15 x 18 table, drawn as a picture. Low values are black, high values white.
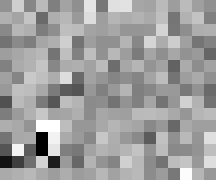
Average level on the scale: 60%. Grain: fine. Odd rows or columns: none. Roughest part: bottom left. Odd patch: rougher, in the bottom left. Mirror symmetry: none. Slope: none.
